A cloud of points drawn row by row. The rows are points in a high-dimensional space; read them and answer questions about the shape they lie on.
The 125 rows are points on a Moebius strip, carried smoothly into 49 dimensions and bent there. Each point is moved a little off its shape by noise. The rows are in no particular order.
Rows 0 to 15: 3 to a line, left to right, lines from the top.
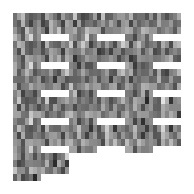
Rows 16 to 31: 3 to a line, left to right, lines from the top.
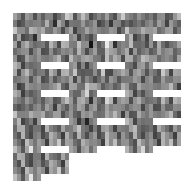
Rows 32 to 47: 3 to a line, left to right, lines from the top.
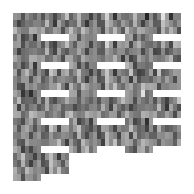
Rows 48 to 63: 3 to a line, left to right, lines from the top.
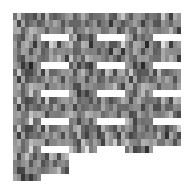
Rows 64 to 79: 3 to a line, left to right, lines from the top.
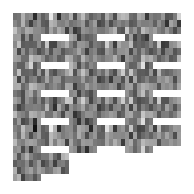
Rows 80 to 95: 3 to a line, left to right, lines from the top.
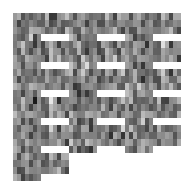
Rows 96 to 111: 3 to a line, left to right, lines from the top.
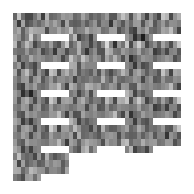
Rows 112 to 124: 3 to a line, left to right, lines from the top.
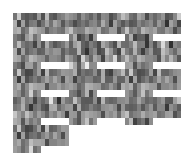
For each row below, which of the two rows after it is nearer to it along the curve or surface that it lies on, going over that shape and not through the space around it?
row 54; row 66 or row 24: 66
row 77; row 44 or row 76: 76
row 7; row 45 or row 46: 46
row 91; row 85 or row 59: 59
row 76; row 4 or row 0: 0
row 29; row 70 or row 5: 70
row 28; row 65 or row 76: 76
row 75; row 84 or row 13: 84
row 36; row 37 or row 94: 37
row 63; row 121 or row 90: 121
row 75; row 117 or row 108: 117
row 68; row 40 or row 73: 73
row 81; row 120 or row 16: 16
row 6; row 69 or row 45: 69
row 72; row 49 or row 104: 49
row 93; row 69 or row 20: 69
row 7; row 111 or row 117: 111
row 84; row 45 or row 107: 45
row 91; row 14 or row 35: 35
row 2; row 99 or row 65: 99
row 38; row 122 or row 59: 59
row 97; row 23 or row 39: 23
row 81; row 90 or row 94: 90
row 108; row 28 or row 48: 28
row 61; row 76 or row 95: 76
